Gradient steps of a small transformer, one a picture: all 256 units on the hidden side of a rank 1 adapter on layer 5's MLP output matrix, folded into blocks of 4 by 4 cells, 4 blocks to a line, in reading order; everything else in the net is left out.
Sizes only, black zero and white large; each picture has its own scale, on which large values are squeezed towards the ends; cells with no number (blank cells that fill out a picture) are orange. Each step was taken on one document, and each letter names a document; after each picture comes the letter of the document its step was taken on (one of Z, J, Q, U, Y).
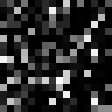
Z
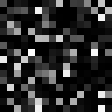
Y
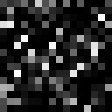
Z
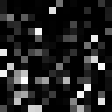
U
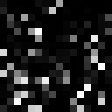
U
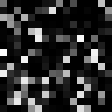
U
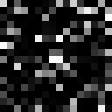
Y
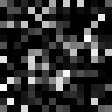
Z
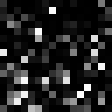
U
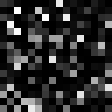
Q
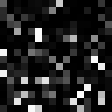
U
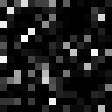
Z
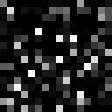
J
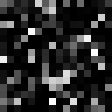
Z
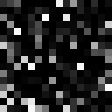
Q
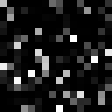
J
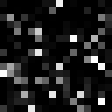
U
